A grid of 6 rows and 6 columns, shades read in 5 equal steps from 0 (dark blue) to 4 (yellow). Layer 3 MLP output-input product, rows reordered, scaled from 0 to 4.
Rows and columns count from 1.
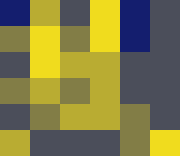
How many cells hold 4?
5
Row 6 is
3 1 1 1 2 4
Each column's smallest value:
0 1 1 1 0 1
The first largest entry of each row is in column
4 2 2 2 3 6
